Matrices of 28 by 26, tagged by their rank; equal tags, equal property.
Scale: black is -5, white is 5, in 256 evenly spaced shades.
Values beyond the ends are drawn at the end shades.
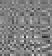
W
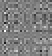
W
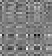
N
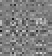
W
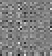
W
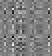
N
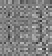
W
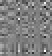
W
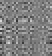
W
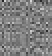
W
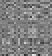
W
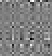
N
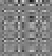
N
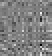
W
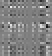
N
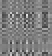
N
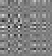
N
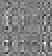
W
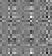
N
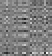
N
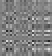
N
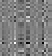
N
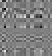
N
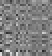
W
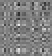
N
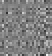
W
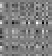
N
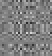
N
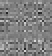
W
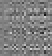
W
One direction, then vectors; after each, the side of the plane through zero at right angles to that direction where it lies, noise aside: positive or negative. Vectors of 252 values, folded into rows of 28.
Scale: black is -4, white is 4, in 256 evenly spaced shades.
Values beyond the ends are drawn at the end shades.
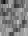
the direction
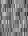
negative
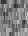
positive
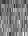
positive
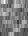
negative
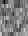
positive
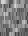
negative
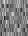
negative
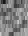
positive
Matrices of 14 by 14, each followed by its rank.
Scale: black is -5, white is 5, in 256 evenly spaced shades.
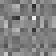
two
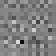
three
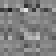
two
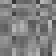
two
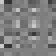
two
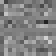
three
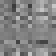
two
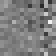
three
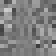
three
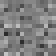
three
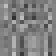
two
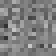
three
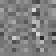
three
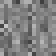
three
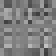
two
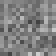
three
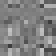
two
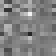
two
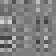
two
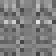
two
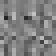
three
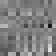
two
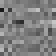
three
